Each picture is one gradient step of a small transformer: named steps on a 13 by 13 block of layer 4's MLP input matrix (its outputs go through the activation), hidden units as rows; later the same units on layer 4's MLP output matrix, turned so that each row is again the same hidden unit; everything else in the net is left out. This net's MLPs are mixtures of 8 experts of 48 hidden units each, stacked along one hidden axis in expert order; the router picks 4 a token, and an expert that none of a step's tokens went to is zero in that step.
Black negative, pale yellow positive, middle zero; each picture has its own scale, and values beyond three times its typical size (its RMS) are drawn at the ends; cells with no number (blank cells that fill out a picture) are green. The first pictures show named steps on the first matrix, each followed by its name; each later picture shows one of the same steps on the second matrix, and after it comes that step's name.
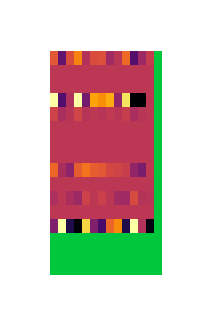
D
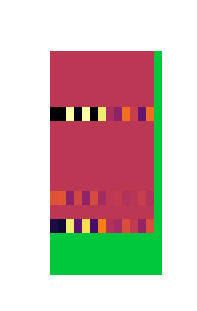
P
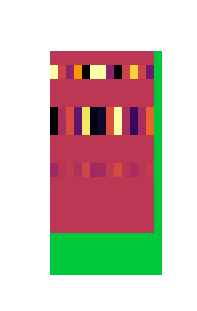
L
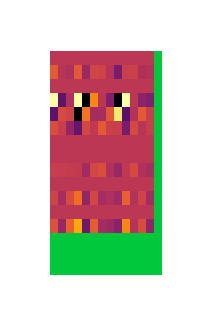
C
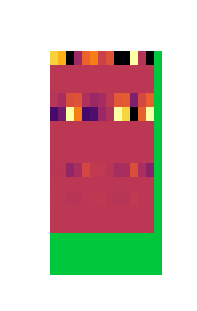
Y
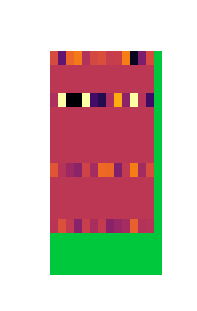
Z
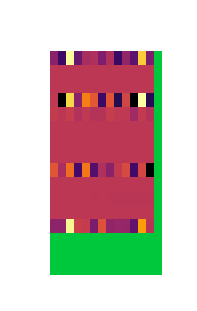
D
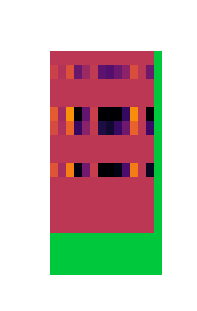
L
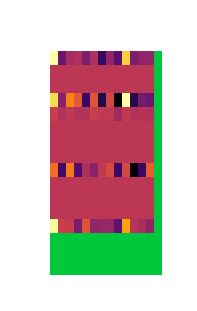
D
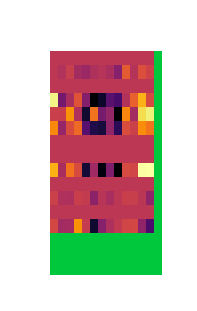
C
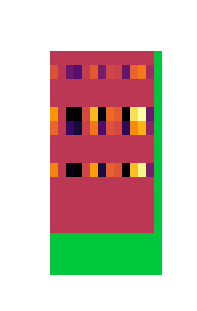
L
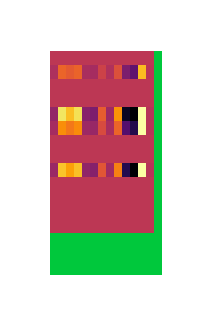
L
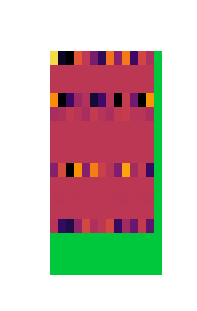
D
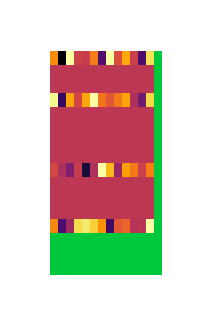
Z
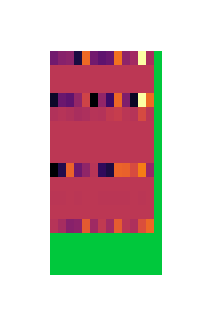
D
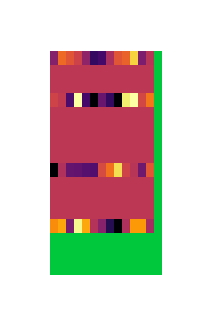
Z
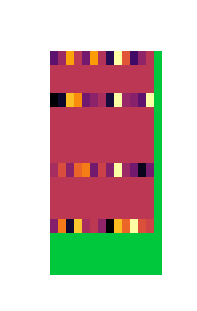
Z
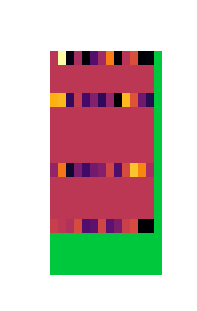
Z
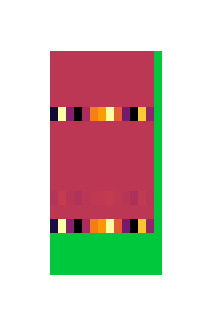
P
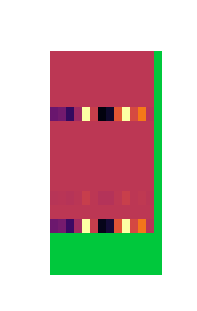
P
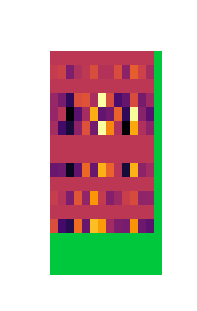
C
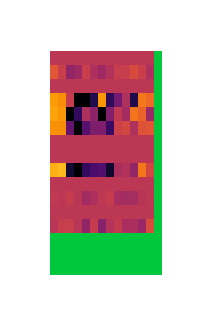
C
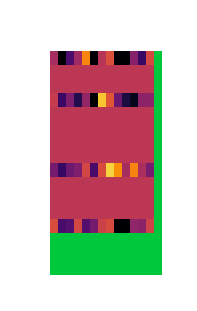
Z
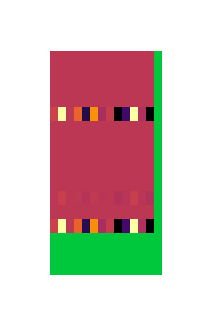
P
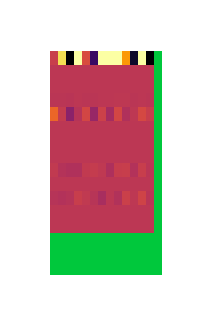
Y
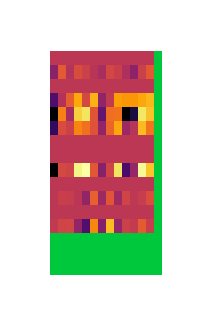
C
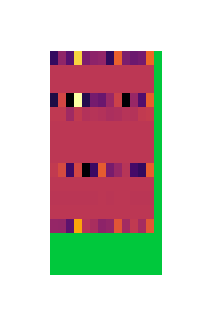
D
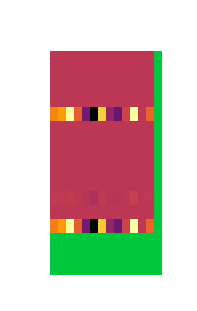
P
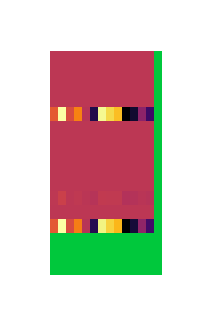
P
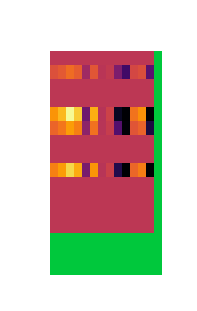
L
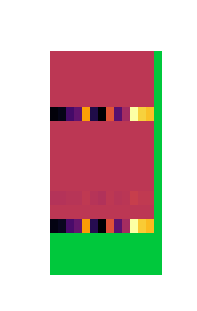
P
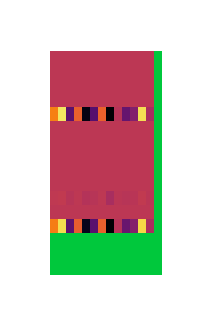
P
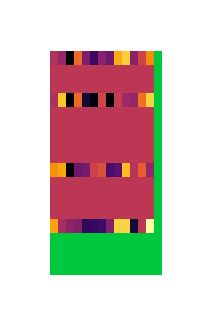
Z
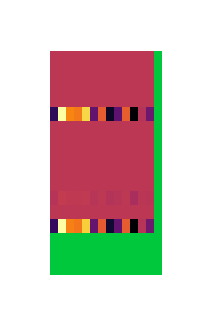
P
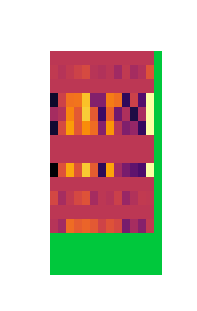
C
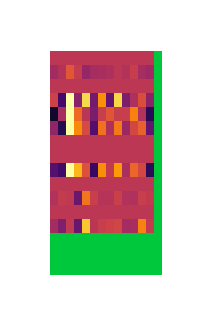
C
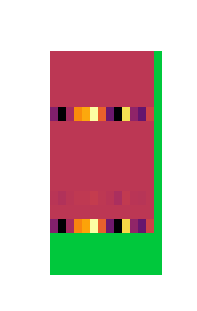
P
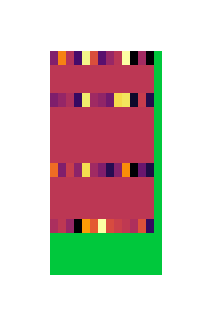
Z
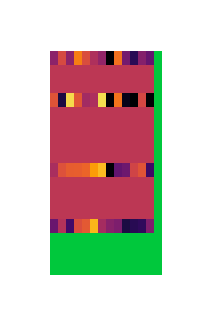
Z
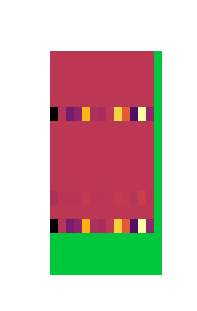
P
